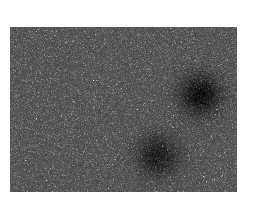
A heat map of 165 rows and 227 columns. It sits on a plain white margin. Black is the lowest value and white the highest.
Stripes: none. Dips: two. Histogram: heavy tails on both sides. Mirror symmetry: none. Odd rows or columns: none. Ninth with the lowest average: middle right.
